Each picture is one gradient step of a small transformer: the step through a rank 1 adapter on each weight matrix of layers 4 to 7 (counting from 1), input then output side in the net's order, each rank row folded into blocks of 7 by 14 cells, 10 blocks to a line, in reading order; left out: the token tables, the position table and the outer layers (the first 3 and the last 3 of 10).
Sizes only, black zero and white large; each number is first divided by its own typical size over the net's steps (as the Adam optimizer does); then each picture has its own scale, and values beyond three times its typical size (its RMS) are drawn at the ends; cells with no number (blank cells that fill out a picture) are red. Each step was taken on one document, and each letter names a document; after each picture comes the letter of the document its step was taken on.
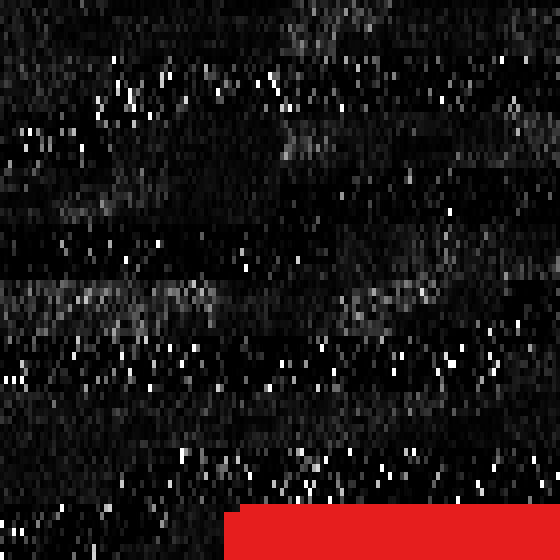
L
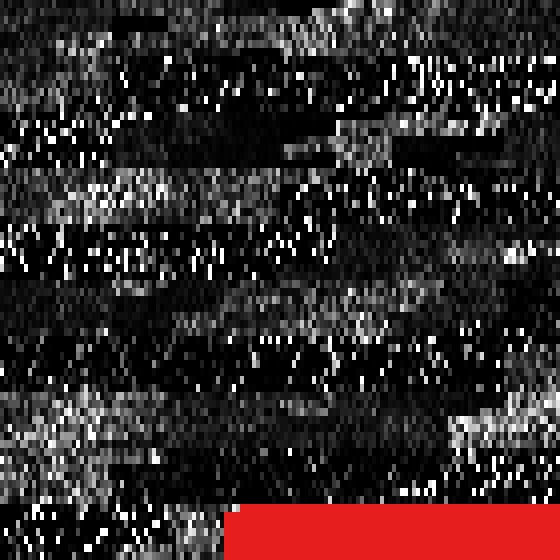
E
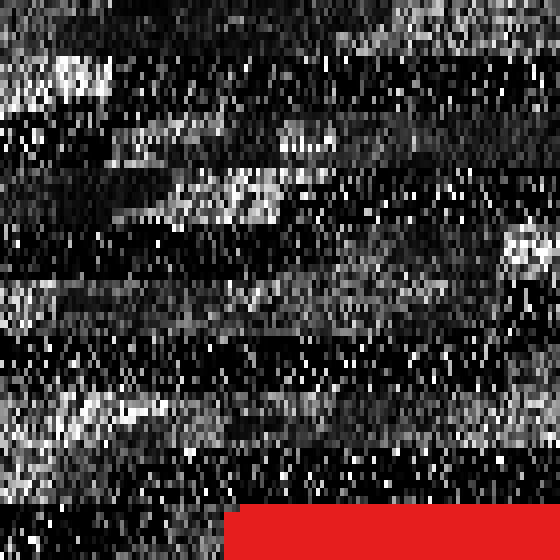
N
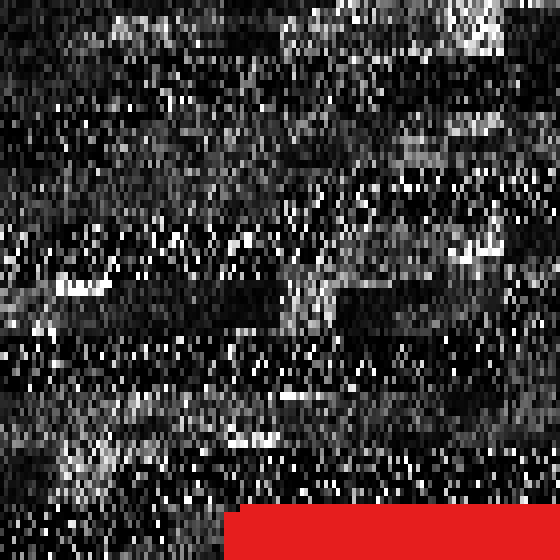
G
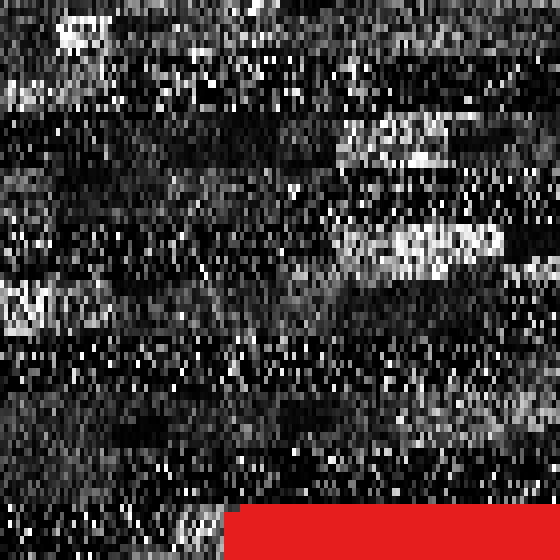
G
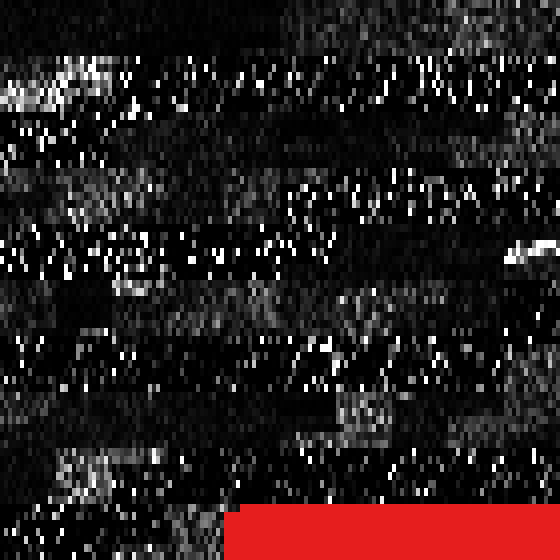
E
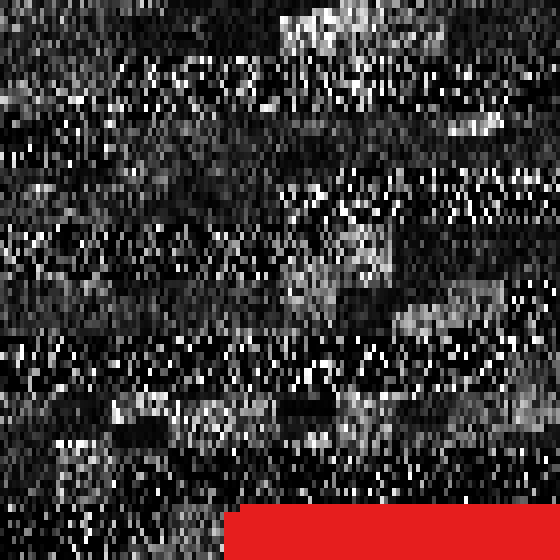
G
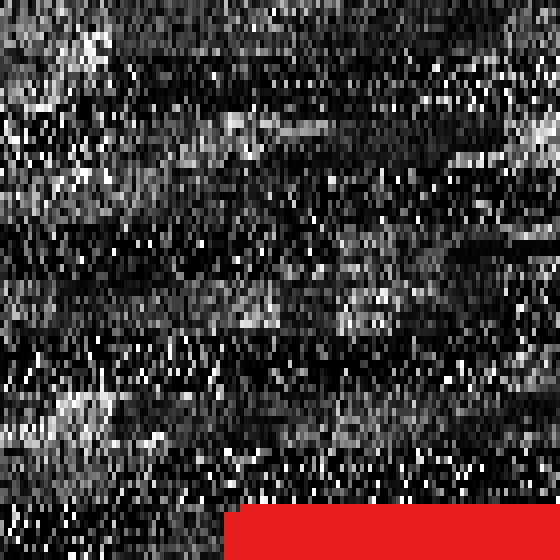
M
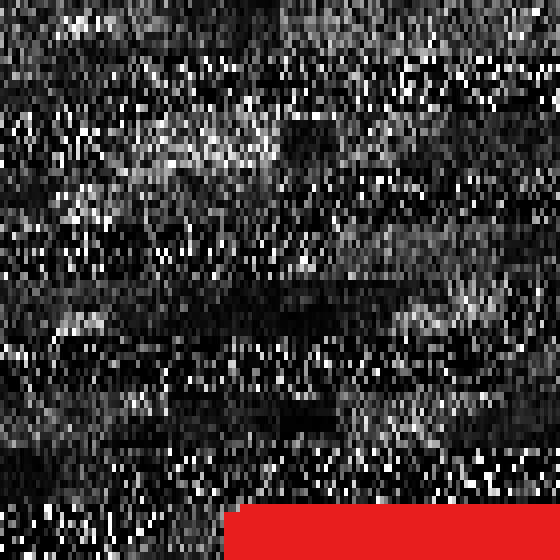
G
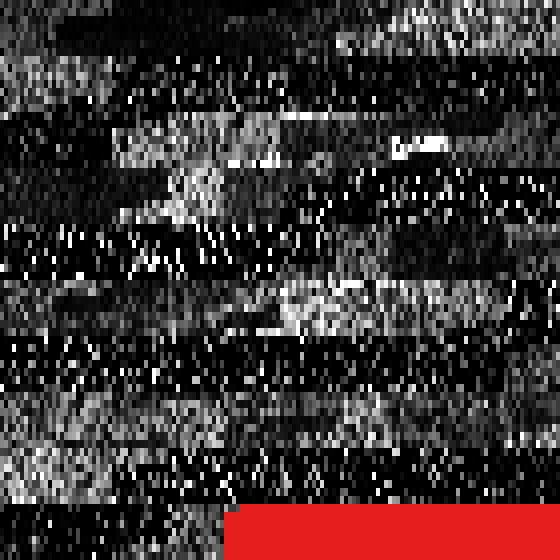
N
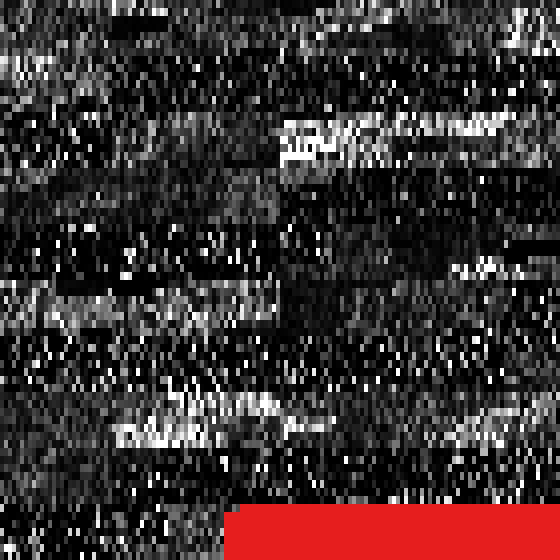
N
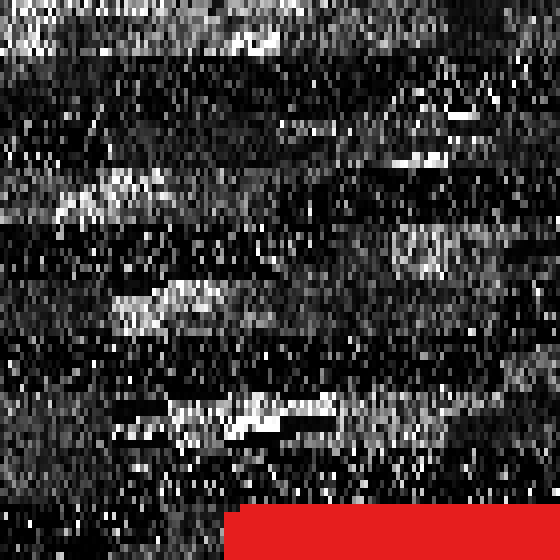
M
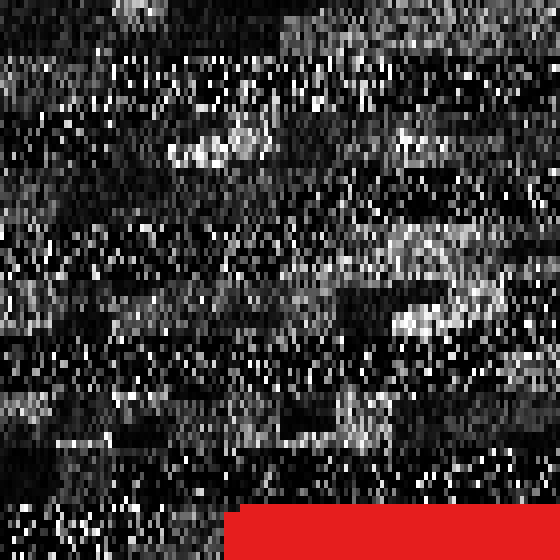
G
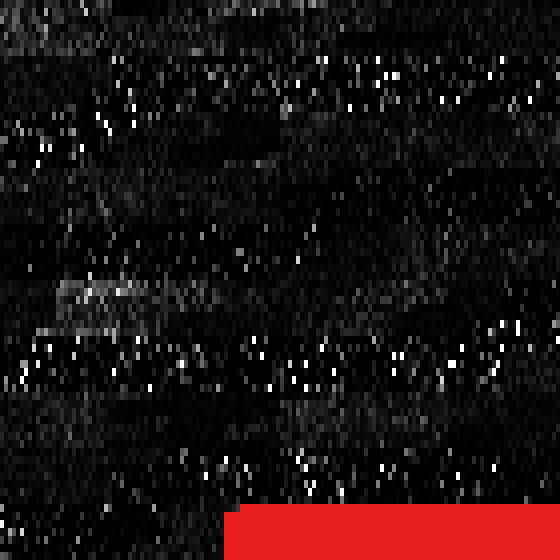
L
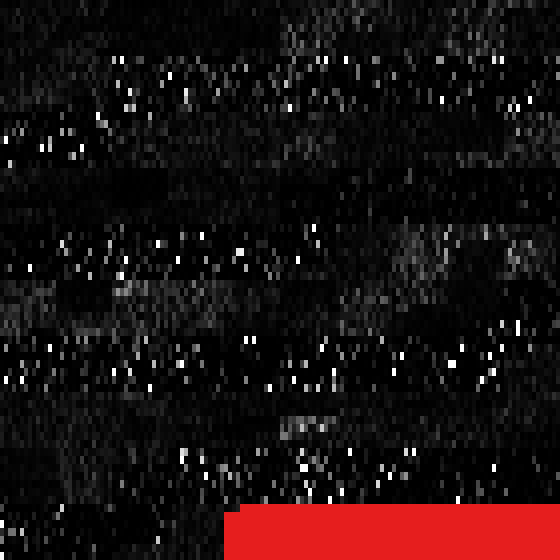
L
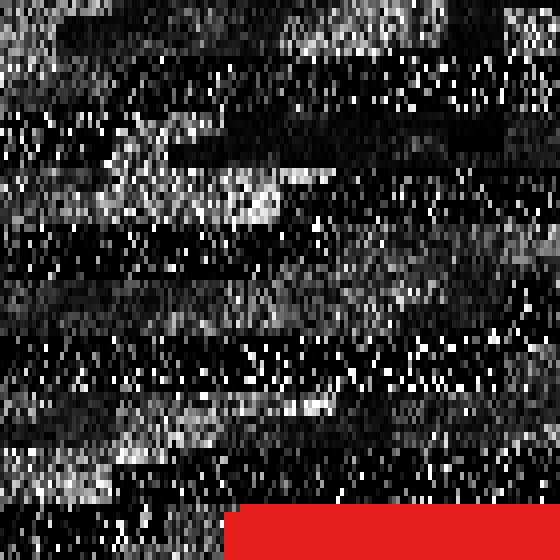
N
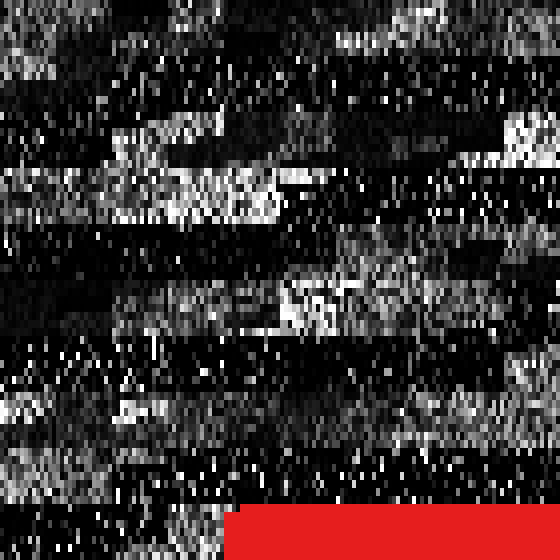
N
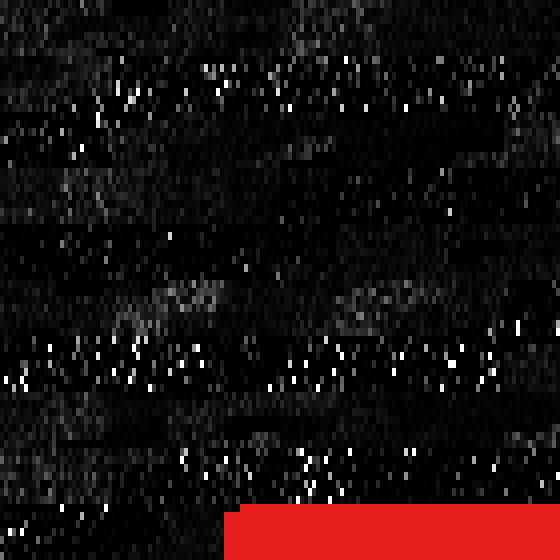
L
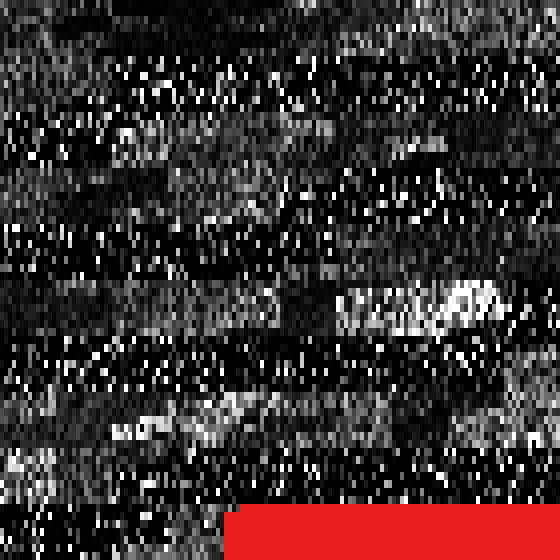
N
